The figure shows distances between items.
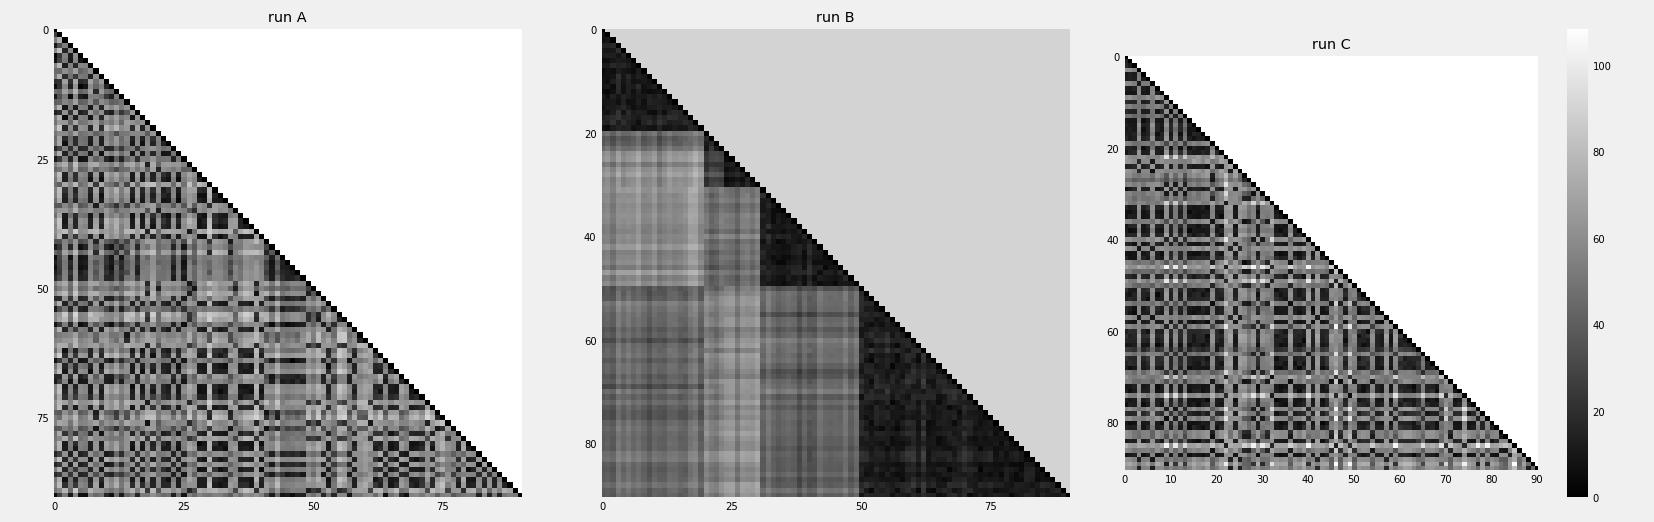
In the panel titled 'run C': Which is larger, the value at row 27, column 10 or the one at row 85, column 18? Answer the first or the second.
the second
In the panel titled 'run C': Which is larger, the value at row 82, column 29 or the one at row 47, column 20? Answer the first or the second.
the first
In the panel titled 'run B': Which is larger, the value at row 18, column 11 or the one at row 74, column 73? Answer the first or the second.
the first
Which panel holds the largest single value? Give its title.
run C
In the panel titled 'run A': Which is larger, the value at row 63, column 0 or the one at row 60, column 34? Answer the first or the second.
the first
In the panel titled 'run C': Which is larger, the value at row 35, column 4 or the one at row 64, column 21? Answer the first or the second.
the second
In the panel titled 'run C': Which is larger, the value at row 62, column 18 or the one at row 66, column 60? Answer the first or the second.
the second
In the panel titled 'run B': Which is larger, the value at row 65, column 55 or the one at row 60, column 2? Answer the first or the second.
the second
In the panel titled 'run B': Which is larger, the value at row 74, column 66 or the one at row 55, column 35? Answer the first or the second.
the second
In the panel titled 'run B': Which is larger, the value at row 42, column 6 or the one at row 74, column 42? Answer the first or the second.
the first
